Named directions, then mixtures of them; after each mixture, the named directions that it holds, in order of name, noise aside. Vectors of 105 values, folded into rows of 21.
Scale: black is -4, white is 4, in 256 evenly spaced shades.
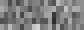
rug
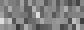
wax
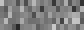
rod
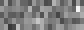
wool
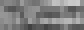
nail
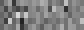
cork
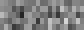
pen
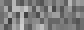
cork, pen, wax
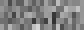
rug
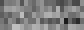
nail, pen, rod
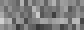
nail, wax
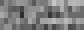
nail, pen, rod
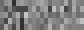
cork, pen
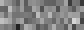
rod, wax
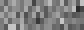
cork, rod, wool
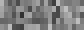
pen, rod, rug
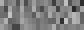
rod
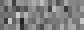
cork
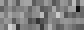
wool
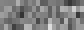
nail, pen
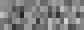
pen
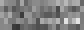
nail, pen, rod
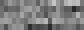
nail, pen, rug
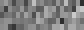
cork, rod, wool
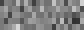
rod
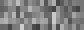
rug
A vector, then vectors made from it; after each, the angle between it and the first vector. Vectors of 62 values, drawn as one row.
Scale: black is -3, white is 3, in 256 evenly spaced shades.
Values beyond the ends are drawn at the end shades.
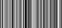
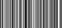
nearly parallel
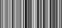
nearly parallel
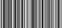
nearly opposite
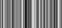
nearly parallel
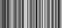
partly opposed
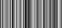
nearly parallel
